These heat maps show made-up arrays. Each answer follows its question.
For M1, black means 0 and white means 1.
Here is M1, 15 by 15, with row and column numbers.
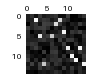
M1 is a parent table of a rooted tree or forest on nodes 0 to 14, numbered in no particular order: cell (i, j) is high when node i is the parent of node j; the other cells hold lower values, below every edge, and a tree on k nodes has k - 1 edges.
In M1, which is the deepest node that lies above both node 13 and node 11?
8
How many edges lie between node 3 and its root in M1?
1
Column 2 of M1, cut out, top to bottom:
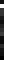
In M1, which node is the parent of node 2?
1
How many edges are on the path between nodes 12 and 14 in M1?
1
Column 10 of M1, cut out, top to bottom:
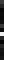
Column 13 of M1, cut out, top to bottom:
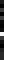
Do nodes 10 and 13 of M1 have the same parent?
yes
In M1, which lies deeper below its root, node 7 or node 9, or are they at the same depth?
node 9
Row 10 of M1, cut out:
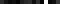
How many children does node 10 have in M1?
1
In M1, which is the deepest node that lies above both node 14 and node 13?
8
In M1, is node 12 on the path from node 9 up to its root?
yes
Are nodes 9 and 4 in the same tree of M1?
yes
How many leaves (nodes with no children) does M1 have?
7
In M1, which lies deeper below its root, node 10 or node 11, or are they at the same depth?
node 11
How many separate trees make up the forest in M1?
3
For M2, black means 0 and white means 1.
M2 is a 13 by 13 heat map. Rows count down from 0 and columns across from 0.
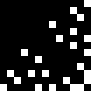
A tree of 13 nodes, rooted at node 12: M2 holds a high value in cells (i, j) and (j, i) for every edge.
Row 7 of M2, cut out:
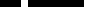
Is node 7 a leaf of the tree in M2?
no
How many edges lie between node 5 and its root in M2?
1
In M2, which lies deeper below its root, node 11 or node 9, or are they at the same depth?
node 9
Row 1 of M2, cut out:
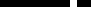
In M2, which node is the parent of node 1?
10
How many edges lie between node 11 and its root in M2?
1
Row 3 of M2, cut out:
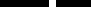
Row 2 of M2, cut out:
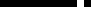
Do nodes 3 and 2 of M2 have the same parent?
no
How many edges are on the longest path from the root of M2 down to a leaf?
2
